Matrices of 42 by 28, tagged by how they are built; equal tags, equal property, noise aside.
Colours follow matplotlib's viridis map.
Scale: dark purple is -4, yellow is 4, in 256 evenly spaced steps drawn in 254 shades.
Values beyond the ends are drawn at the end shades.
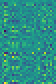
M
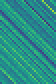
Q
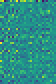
M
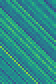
Q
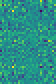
M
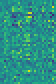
M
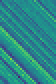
Q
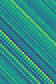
Q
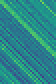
Q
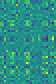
M
